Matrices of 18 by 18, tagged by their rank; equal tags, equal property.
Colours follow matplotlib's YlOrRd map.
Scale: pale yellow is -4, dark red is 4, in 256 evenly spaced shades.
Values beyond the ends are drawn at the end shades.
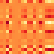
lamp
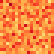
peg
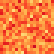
peg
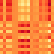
lamp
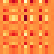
lamp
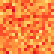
peg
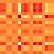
lamp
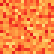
peg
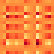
lamp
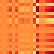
lamp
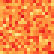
peg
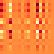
lamp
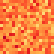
peg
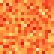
peg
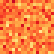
peg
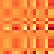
lamp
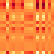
lamp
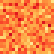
peg
